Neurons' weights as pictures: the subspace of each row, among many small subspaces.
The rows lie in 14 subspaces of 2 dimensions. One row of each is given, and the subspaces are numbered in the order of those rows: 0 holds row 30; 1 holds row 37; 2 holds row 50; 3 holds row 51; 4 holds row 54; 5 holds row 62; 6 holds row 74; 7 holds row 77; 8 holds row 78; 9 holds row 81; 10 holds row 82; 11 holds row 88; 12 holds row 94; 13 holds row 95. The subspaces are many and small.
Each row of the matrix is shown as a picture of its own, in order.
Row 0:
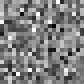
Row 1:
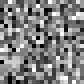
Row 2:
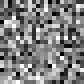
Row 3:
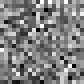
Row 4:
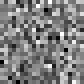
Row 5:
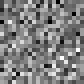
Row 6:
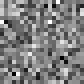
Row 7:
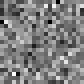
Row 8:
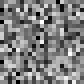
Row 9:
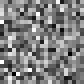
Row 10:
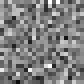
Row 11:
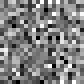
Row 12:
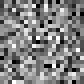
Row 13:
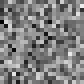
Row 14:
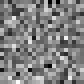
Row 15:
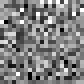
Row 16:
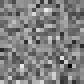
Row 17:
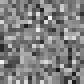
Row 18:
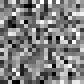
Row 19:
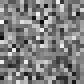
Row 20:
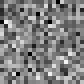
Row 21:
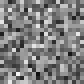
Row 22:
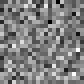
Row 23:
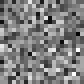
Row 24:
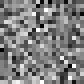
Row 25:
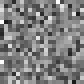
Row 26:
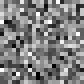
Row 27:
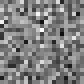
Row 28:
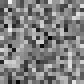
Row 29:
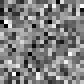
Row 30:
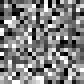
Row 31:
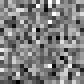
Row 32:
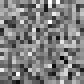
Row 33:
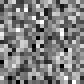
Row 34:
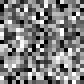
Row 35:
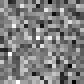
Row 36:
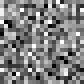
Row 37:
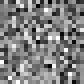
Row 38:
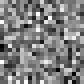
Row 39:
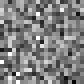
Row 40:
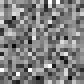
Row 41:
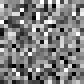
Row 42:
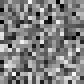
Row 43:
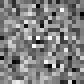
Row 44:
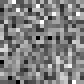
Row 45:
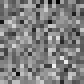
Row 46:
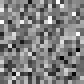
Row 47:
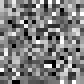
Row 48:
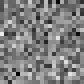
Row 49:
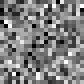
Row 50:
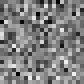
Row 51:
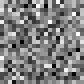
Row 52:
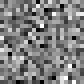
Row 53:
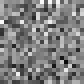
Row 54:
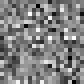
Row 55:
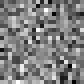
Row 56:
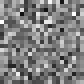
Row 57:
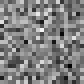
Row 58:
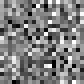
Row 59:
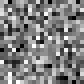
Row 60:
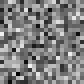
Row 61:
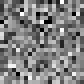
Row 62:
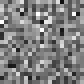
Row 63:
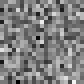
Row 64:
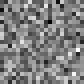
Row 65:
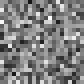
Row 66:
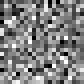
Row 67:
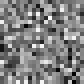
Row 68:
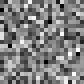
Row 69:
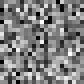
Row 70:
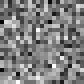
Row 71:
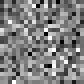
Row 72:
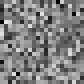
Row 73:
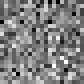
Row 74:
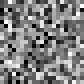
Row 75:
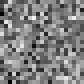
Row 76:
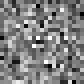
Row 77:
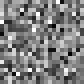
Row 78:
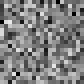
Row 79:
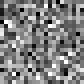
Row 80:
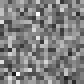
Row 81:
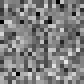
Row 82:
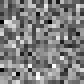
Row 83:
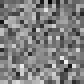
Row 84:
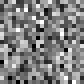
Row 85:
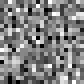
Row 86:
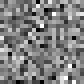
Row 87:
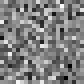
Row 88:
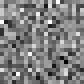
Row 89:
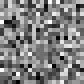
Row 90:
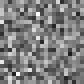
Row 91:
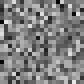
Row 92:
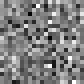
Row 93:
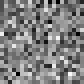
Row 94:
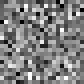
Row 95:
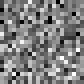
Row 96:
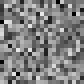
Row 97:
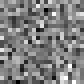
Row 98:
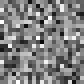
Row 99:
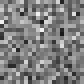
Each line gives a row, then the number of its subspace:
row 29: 6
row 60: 10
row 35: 7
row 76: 3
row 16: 5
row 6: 6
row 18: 8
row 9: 7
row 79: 11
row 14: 0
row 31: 11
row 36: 11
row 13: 6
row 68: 3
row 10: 0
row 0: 7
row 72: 8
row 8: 9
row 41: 2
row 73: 9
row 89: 10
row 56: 5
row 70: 10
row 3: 12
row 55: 2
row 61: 5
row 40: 0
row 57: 5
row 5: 13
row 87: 12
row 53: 2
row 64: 3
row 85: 11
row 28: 6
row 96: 8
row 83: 2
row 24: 12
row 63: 9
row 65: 13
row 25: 8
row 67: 4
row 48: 1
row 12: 3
